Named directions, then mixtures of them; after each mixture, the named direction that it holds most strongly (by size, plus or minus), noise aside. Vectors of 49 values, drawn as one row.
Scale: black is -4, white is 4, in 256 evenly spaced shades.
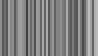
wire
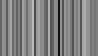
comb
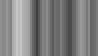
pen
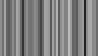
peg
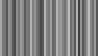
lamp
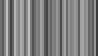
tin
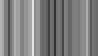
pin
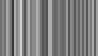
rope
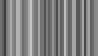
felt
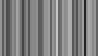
peg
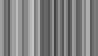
pin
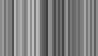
rope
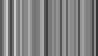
tin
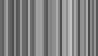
tin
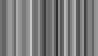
felt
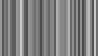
lamp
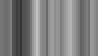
pen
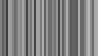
wire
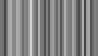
felt
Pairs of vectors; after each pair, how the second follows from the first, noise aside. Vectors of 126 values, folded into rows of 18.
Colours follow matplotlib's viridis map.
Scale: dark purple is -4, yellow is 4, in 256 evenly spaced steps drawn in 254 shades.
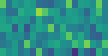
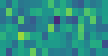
wrapped around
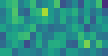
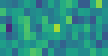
wrapped around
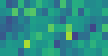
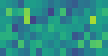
wrapped around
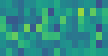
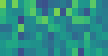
wrapped around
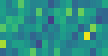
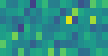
wrapped around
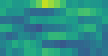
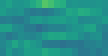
shrunk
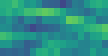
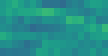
shrunk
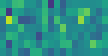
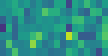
wrapped around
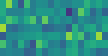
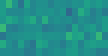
shrunk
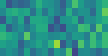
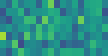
wrapped around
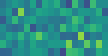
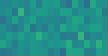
shrunk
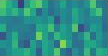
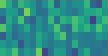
wrapped around
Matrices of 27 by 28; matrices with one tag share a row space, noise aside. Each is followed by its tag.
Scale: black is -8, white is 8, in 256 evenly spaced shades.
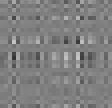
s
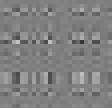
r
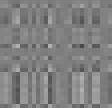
r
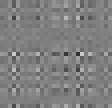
s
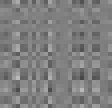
r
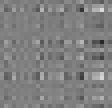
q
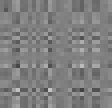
r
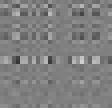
r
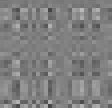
r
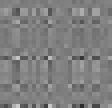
r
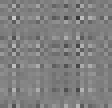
s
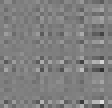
q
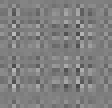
s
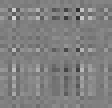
s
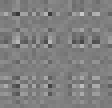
r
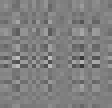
r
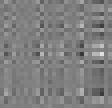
q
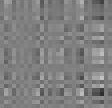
q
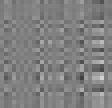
q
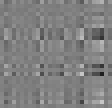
q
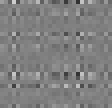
s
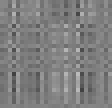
s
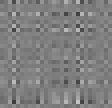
s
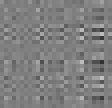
q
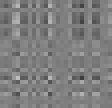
r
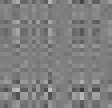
r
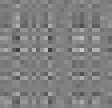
r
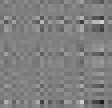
q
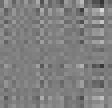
q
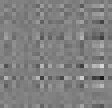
q
